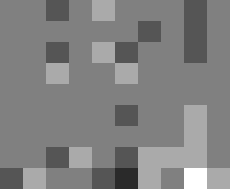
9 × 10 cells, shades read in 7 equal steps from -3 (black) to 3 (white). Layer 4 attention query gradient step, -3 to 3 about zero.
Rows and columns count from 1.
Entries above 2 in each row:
0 0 0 0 0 0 0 0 1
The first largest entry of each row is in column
5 1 5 3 1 9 9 4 9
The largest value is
3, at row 9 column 9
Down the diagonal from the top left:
0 0 -1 0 0 -1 0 1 3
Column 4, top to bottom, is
0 0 0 0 0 0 0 1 0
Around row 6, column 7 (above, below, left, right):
0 0 -1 0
